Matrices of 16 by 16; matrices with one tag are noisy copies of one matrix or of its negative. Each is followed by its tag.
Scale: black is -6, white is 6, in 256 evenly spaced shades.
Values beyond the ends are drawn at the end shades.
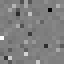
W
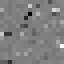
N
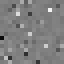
W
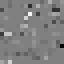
N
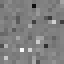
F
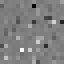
F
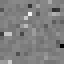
N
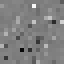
F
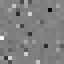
W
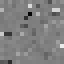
N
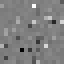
F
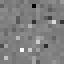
F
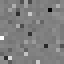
W
